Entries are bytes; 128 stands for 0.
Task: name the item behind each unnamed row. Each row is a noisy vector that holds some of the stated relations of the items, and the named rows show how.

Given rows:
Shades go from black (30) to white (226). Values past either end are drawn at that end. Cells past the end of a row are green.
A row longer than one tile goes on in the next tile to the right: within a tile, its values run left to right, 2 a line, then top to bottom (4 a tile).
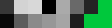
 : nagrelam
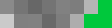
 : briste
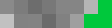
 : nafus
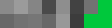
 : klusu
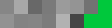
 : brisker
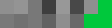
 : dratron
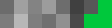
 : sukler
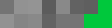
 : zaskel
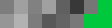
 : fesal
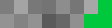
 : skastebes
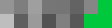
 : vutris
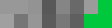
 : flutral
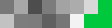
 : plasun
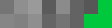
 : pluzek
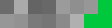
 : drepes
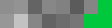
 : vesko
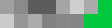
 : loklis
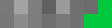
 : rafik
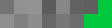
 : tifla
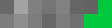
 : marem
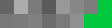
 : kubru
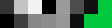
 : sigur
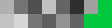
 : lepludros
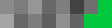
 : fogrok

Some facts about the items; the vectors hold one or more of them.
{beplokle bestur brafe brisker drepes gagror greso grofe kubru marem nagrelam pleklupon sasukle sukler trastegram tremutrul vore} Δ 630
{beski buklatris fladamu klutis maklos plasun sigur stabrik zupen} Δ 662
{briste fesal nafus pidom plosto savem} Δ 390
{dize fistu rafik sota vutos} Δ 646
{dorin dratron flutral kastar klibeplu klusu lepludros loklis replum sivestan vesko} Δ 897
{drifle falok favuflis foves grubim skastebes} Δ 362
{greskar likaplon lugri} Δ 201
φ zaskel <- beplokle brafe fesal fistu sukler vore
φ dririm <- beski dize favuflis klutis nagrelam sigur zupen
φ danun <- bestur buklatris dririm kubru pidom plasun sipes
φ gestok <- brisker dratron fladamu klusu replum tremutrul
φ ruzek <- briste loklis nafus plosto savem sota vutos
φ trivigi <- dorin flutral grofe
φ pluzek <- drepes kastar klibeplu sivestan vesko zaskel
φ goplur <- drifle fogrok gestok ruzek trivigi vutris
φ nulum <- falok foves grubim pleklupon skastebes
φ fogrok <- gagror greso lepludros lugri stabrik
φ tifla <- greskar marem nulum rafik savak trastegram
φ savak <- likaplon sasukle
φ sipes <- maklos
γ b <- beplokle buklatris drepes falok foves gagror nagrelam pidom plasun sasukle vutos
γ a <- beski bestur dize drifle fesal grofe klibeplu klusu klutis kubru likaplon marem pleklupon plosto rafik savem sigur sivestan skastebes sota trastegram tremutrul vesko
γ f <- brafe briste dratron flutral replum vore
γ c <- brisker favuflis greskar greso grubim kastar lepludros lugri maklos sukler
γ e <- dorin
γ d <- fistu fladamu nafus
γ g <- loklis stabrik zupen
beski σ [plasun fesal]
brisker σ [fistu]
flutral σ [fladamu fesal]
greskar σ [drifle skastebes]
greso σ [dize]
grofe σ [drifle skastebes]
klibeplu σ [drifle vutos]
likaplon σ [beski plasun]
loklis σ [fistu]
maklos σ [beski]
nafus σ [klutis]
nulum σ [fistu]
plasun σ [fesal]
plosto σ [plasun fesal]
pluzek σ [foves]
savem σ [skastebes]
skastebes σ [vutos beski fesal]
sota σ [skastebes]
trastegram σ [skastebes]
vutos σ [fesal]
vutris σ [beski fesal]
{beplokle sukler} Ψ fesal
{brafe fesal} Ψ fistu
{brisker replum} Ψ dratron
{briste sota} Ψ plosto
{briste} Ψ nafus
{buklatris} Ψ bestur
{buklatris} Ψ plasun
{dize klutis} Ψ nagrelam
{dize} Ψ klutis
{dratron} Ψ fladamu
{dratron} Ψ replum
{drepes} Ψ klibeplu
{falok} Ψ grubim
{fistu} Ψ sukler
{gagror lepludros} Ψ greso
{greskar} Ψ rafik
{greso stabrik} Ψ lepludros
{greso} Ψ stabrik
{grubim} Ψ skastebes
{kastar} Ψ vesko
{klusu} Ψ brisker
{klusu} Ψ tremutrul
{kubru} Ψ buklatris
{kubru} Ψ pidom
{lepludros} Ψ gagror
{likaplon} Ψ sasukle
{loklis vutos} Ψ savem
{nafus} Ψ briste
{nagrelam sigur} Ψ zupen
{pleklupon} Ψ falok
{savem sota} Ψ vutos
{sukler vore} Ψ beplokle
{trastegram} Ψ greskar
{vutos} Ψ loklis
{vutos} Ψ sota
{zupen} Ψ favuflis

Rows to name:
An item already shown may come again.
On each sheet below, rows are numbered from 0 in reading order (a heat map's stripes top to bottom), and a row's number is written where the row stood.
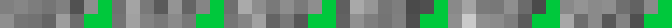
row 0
lugri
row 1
falok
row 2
greskar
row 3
pleklupon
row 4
fistu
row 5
grofe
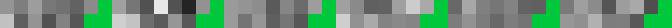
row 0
vutris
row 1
greso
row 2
flutral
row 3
loklis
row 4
marem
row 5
nulum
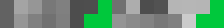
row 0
pleklupon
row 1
pidom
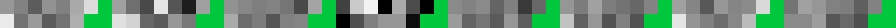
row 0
plosto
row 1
gagror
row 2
drifle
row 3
dize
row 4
gestok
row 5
vutris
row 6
vutos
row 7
likaplon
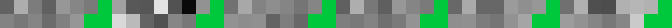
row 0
kubru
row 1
stabrik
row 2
maklos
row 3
kubru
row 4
drepes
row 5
pidom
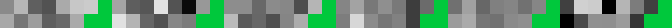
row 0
klibeplu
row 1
stabrik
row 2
fladamu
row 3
kastar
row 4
sasukle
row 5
favuflis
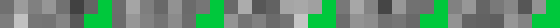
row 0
beplokle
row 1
grubim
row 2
bestur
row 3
sivestan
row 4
tremutrul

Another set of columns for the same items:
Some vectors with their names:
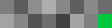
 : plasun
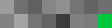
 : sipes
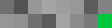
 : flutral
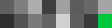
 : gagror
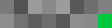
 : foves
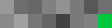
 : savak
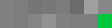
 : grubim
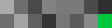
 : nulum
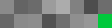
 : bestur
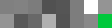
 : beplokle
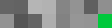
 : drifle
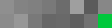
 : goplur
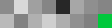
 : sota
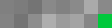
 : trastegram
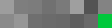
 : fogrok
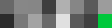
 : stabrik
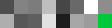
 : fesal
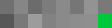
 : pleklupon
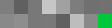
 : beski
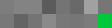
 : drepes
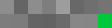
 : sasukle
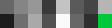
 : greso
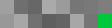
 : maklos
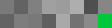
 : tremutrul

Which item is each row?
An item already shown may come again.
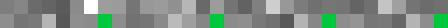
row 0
sukler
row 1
grofe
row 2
beski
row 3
beski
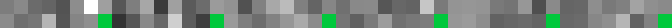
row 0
sukler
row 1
gagror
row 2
klibeplu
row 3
nagrelam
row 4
ruzek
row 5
klusu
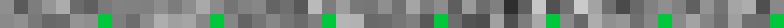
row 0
favuflis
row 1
trastegram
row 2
falok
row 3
vutris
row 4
fistu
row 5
briste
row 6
dorin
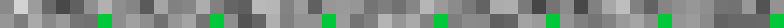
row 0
nafus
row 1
likaplon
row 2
drifle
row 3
greskar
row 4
rafik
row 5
klibeplu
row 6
ruzek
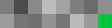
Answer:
skastebes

